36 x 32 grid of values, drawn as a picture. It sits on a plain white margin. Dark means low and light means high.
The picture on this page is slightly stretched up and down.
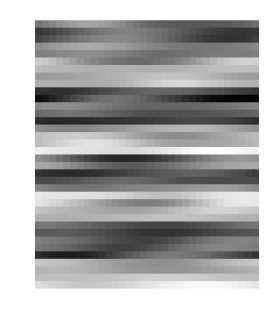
The top right is the ninth with the lowest average. Horizontal stripes repeat 4 times down the table. The bottom right is the ninth with the highest average. The grain runs across in streaks.
